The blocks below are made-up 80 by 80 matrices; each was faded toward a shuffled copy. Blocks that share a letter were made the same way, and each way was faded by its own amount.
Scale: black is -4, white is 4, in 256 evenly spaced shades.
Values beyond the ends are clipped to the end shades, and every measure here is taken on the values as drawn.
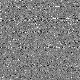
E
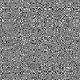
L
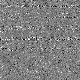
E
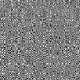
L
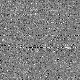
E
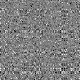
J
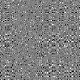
L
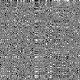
J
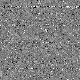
E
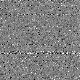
E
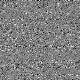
E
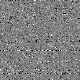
E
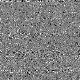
E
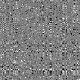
J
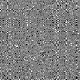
L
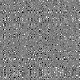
L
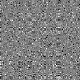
J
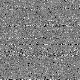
E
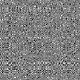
J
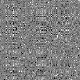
J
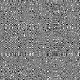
J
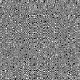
J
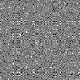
J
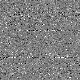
E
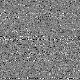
E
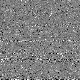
E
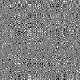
L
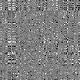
L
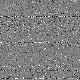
E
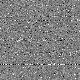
E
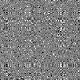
J
